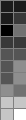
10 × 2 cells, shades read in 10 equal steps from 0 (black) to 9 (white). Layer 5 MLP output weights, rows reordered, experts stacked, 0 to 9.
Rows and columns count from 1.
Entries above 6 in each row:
0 0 0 0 0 0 0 0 2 2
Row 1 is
1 1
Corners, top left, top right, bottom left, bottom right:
1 1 7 9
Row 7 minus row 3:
3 1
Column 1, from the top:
1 1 0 2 3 3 3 5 7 7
